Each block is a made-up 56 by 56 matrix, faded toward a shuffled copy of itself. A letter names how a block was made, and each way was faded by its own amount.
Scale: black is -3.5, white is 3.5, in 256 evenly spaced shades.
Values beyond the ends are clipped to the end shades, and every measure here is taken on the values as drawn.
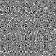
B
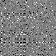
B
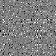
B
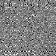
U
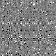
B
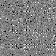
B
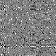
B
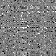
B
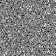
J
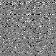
U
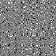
B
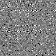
U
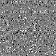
B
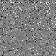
B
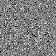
J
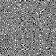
B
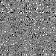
U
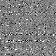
U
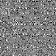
U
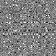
B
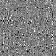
J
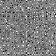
B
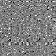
B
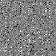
J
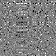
B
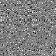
B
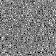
U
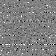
U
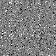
J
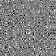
B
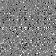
B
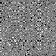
B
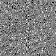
J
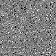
J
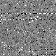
U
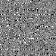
U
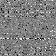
U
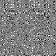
B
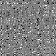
B
